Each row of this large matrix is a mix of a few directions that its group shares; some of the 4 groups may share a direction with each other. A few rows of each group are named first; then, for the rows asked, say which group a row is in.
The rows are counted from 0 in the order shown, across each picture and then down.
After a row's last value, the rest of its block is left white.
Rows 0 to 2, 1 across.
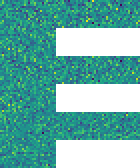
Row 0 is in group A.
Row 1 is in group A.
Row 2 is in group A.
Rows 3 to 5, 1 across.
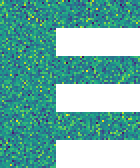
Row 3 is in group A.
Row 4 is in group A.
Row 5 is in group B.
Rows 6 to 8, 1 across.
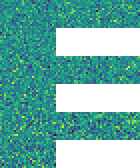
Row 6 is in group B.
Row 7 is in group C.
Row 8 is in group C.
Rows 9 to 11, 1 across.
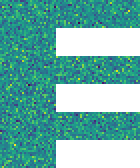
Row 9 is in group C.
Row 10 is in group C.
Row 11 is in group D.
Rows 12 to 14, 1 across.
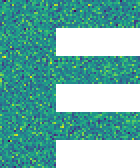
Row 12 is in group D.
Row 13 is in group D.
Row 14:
C
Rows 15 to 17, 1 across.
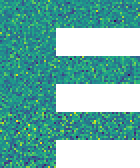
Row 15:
B
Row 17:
D
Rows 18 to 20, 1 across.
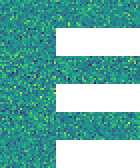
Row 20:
C
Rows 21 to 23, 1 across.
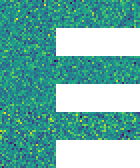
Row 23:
D
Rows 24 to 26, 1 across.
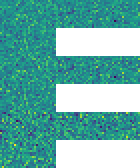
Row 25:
B
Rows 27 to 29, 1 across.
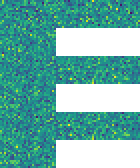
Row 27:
A
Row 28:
B
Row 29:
B
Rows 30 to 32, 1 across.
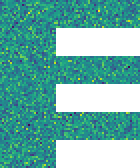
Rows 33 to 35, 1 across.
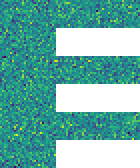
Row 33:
B
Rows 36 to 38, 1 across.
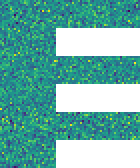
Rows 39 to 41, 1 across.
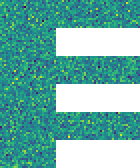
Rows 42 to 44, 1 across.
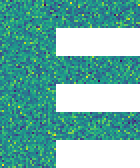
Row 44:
C
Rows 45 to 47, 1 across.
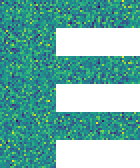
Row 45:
B
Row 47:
B
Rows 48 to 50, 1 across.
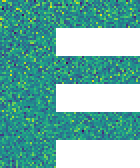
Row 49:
A
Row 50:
A
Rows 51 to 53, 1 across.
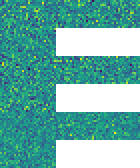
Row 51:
A
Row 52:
D
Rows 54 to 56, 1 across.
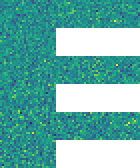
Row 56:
C
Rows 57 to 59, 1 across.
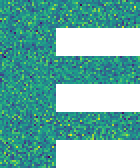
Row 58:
D
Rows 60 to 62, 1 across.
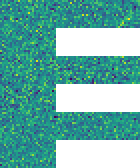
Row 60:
D
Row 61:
B
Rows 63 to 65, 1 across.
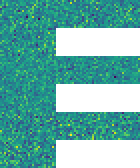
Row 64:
B
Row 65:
B
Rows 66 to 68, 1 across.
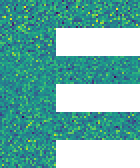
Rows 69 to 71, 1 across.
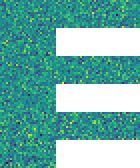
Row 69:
A
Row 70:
A
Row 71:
D
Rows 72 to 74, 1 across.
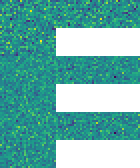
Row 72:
C
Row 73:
B
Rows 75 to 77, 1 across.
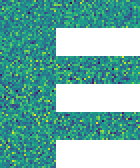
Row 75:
D
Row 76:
B
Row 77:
B
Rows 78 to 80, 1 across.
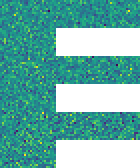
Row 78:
C
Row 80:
D
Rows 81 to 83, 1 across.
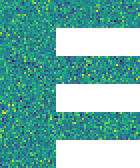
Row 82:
A
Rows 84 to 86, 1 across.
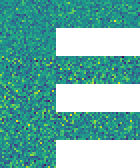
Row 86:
D
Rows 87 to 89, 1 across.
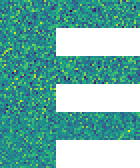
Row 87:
D
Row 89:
D
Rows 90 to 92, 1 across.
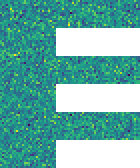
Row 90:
C
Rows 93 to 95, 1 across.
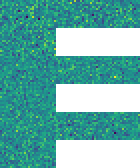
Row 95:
B
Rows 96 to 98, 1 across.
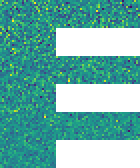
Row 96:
B
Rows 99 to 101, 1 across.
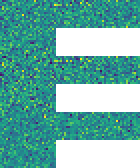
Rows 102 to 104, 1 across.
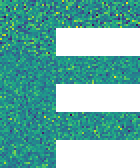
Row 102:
A
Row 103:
B
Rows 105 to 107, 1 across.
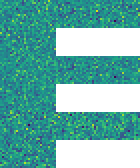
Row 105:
B
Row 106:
B
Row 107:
A
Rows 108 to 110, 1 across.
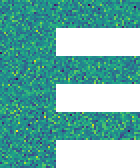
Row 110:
D
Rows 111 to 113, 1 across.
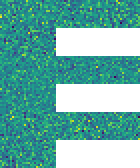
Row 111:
C
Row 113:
A
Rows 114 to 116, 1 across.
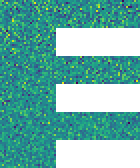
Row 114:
B
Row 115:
A
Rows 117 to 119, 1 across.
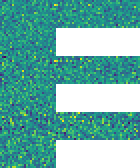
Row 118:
D
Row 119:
C
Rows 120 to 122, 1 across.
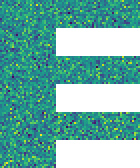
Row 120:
B
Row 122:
D
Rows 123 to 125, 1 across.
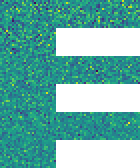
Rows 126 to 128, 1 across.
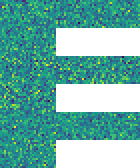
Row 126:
C
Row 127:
B
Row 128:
C
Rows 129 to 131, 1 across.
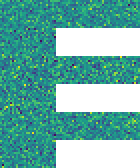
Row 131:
C
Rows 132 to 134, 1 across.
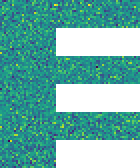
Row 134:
C
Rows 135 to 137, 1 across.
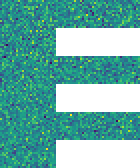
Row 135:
A
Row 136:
D
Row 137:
A
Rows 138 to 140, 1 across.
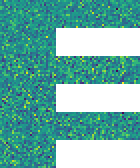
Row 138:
A
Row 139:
A
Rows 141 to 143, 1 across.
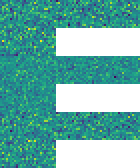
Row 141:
C
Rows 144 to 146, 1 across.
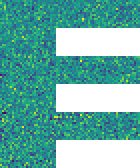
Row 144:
A
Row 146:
D
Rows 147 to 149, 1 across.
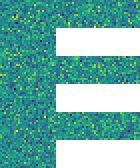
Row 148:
D
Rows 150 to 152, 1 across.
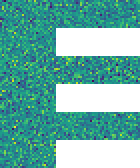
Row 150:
D
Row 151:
A
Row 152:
C
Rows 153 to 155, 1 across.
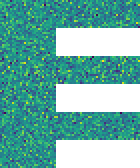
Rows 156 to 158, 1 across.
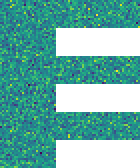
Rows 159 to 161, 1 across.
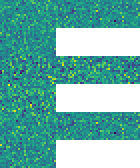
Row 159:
B
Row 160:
C
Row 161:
B
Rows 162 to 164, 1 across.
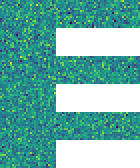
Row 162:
B
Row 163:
C
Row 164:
A
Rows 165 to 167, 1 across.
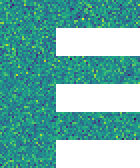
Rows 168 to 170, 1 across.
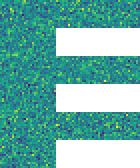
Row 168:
C
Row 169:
C
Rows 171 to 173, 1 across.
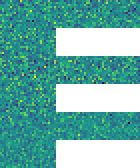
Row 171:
C
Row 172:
C
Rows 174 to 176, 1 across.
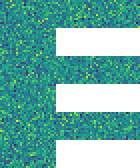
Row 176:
D
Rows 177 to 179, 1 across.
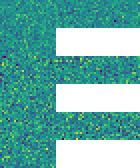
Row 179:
A
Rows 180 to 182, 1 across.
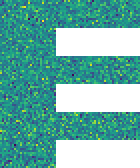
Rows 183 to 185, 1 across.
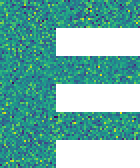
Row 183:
A
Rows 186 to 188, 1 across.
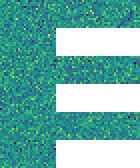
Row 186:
A
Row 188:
C
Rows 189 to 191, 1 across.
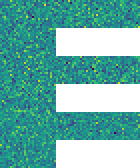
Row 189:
A
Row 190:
A
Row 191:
B
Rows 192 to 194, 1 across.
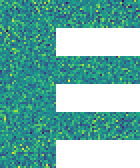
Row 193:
C
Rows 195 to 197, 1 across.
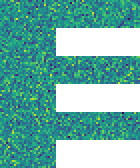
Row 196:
A
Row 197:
B
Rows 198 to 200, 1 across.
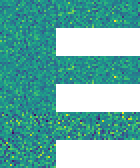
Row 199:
B
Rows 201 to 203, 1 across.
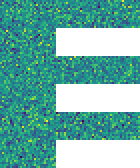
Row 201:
B
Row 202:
D
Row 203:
C
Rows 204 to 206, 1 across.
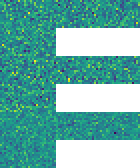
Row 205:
C
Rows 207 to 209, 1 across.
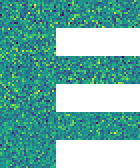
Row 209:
B
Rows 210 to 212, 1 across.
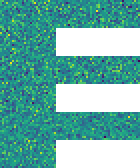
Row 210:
B
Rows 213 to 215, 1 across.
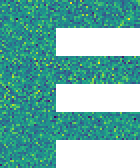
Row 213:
D
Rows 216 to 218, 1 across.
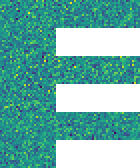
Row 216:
D
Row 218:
B
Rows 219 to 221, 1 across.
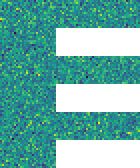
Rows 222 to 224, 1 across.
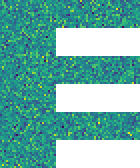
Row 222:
A
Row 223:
D
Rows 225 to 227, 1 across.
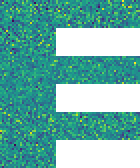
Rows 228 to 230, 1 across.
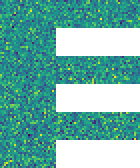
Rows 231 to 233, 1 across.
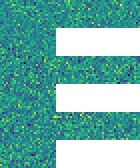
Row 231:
A
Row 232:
A
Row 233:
D
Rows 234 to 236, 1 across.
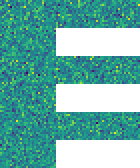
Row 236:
B
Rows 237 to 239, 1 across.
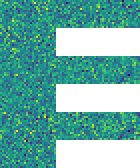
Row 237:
B
